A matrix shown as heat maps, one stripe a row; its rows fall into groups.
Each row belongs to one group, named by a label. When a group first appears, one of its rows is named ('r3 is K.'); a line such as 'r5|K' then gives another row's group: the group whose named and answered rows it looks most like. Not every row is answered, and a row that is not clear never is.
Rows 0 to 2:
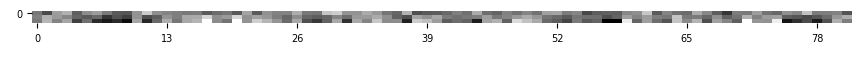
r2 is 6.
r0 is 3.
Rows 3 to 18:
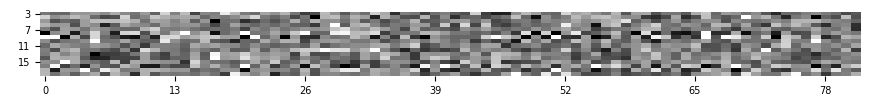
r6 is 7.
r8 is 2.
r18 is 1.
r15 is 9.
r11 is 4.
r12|3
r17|3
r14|6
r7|3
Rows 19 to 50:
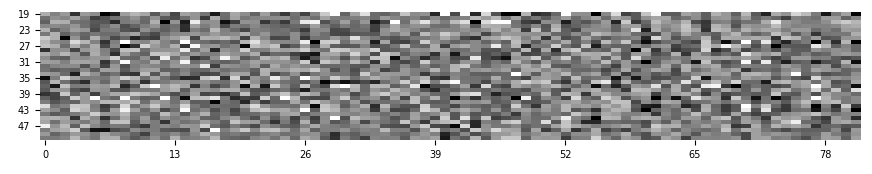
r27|9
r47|7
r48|6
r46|1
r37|3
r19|7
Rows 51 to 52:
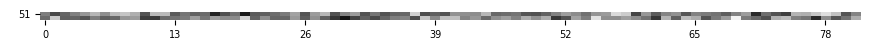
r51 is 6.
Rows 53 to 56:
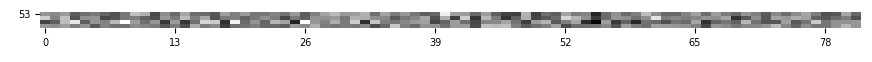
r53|7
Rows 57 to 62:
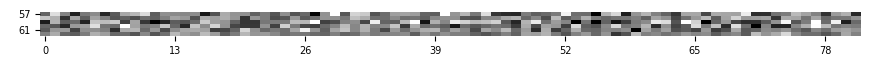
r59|4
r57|7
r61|2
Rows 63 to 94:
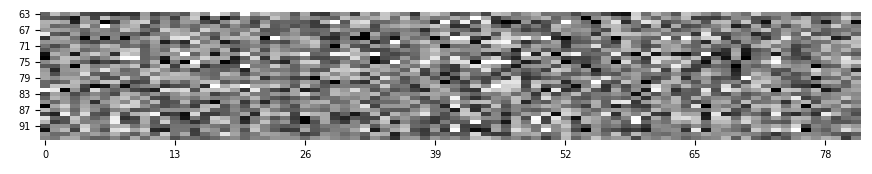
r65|7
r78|3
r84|1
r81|6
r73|2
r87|7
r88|9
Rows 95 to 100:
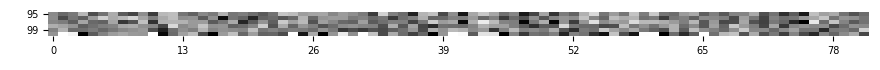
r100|7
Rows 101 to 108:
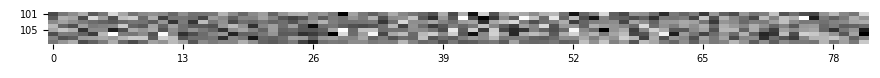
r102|1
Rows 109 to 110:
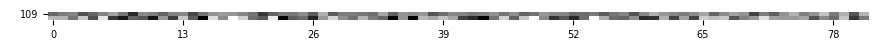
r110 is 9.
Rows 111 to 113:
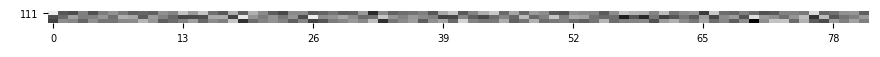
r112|1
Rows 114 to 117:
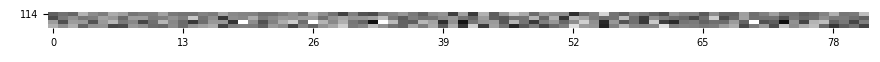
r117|7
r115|2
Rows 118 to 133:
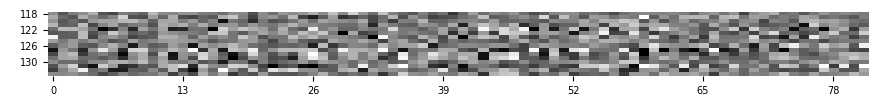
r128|2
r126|4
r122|6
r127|2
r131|4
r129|2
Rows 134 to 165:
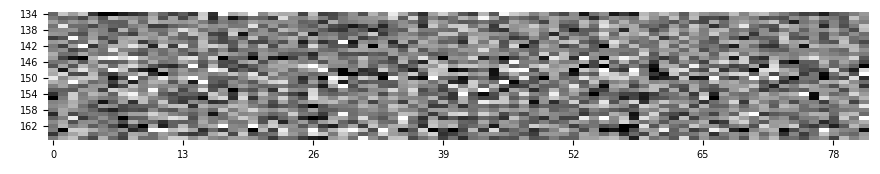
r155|1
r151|9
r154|1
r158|6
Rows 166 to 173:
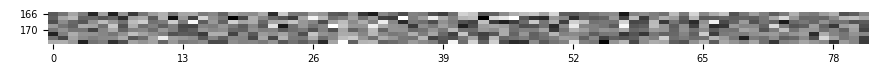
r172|3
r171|1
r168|2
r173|7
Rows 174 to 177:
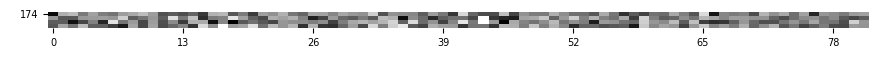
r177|6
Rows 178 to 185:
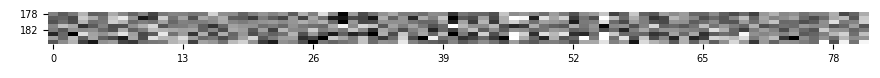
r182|3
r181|7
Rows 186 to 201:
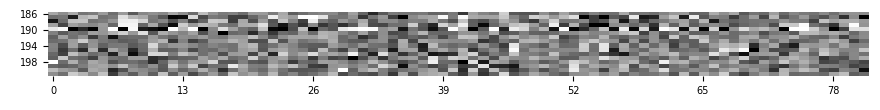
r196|3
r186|9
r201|9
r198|7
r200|7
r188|1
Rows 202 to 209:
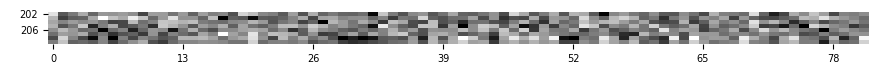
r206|6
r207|6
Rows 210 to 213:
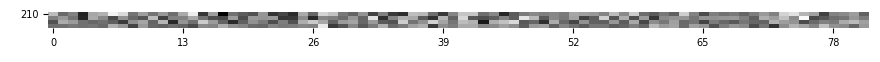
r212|2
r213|4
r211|1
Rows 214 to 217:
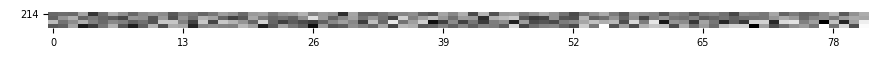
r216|4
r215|2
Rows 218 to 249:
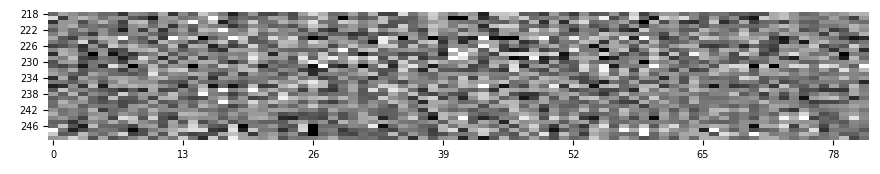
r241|2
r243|1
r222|6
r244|1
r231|4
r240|6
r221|2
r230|2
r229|7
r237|6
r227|7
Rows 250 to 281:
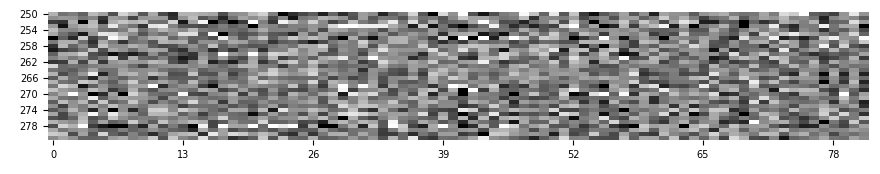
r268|7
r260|6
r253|3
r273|3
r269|7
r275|3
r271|3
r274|3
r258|4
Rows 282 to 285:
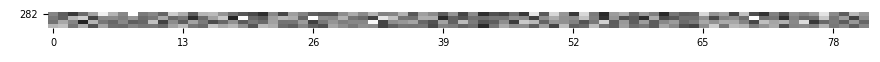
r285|9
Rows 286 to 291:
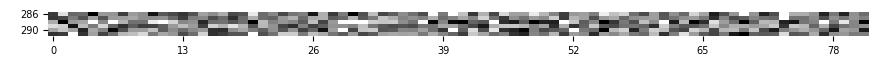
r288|3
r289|9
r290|7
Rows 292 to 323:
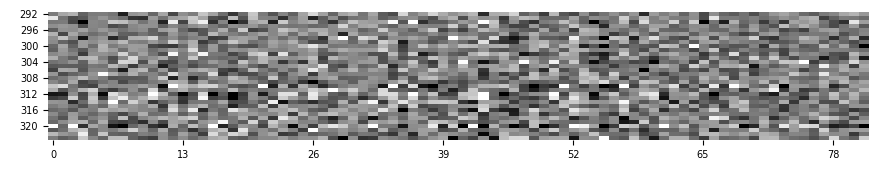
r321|1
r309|4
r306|2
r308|9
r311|3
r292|2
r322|9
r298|7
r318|3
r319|6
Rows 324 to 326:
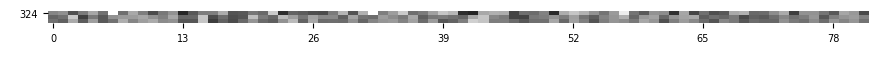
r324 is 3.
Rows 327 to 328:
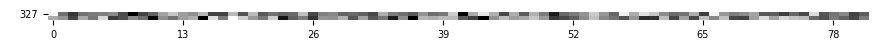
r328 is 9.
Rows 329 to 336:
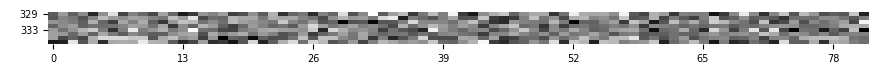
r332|2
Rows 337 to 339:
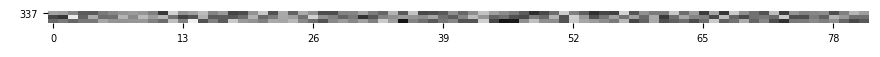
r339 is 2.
